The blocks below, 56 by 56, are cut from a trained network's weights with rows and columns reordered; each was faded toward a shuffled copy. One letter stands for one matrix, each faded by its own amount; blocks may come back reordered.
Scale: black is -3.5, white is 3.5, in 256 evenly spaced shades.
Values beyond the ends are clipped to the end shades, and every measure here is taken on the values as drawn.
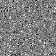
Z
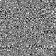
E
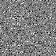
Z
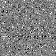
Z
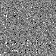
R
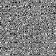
E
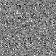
Z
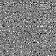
E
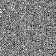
R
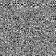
E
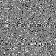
Z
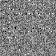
R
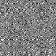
E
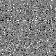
Z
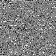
Z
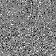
Z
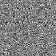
E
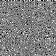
Z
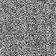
R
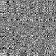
E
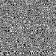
E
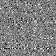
Z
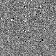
R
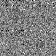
R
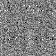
R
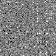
R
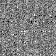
R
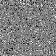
Z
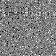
Z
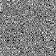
E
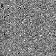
R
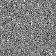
R
